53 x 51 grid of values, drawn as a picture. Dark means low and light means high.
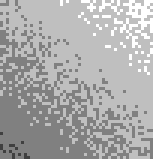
The texture is fine-grained noise. Overall the values sit about 70% of the way up the scale. No regular stripes run through it. The ninth with the highest average is the top right. The bottom left is the ninth with the lowest average. The halves do not mirror each other. The field climbs toward the top right.
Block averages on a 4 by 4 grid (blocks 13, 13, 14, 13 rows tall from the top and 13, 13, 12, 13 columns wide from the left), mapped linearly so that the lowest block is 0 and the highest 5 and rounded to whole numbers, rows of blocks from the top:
3345 / 2334 / 1223 / 0112
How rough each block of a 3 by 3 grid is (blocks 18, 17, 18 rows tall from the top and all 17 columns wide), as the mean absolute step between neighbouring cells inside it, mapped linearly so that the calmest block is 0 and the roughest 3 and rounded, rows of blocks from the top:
203
320
023
